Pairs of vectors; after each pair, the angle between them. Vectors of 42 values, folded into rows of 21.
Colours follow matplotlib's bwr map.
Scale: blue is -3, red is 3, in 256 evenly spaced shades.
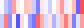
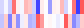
nearly parallel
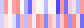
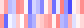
orthogonal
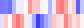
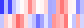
nearly parallel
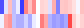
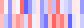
nearly opposite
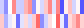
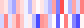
nearly opposite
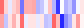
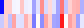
partly opposed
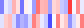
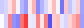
orthogonal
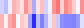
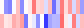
orthogonal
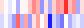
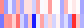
orthogonal
